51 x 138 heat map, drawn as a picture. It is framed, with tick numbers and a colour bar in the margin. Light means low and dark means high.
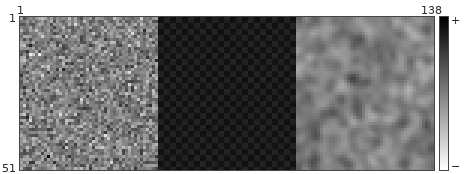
It is made of 1 by 3 panels. Panel 1,1: middling, fine-grained, strong in contrast. Panel 1,2: very high, checkered, faint in contrast. Panel 1,3: middling, blotchy.
